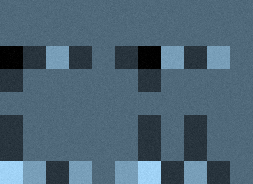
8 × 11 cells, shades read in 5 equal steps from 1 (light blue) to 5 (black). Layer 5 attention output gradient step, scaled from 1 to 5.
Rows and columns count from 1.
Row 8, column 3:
4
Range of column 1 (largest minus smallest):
4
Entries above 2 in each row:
11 11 8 11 11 11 11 5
